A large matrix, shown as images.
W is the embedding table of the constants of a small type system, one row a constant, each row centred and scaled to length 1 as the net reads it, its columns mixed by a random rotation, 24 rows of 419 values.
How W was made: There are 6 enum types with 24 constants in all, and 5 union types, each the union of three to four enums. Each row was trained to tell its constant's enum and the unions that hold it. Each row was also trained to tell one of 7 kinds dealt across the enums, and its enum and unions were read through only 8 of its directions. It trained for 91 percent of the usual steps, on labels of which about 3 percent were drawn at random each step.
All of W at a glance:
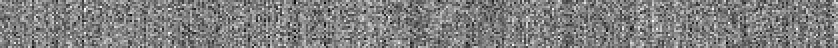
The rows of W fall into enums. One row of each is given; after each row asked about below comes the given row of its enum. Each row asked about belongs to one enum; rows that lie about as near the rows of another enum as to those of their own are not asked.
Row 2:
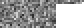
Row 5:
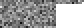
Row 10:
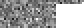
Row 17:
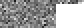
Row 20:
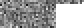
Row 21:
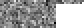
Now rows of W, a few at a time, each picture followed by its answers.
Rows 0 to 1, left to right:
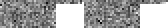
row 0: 20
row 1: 17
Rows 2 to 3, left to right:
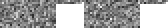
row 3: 10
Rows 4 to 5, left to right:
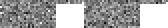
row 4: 20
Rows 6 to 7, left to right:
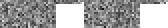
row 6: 2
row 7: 20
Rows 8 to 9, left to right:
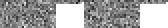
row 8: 10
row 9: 10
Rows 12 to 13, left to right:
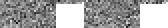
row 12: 17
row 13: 17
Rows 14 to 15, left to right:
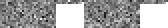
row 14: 2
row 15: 2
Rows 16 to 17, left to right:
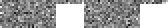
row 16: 20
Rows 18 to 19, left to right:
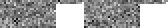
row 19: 5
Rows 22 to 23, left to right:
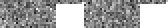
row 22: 10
